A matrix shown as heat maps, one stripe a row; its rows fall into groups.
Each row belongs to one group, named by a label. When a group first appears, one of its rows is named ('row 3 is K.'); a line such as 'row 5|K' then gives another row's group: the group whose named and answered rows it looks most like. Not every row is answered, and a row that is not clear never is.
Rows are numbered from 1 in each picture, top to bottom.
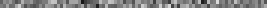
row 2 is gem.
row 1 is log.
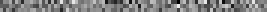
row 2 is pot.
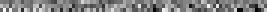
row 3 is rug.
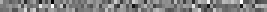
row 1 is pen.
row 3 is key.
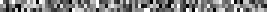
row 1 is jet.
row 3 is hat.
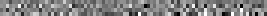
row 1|gem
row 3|hat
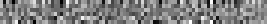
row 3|hat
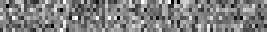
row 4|rug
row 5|jet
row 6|gem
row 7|pen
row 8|log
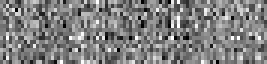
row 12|key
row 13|jet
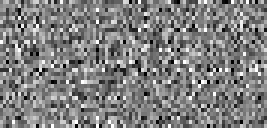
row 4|hat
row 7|hat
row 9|rug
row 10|rug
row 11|jet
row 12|hat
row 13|gem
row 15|gem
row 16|rug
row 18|pot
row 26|rug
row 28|log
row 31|jet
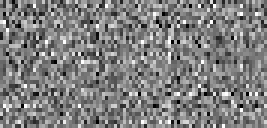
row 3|pen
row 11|gem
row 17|key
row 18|key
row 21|gem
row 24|pot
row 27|rug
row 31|gem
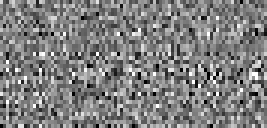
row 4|gem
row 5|log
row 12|gem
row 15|rug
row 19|pot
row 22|key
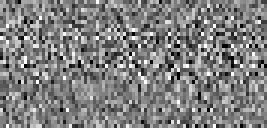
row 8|jet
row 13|log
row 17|rug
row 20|gem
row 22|pot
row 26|pot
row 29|jet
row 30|key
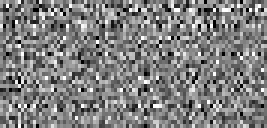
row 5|pen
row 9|key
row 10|gem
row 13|log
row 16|log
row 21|hat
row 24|pot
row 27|key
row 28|log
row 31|key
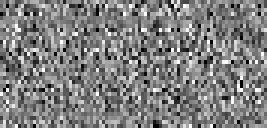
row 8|gem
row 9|jet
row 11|log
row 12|log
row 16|pot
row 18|pen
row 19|jet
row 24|jet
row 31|rug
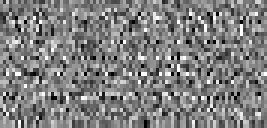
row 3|jet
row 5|key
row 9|pen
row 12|log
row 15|gem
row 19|gem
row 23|log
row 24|rug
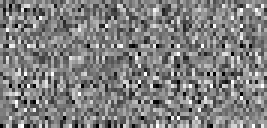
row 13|key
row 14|pot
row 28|key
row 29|gem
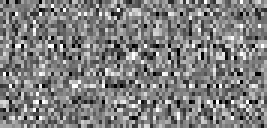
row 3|pen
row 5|jet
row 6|key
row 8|key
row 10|pen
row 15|jet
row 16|gem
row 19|rug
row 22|pot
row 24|hat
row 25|rug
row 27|jet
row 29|pot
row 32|key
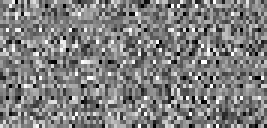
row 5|hat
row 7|pot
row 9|pot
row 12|jet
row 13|log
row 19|log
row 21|key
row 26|log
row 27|gem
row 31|rug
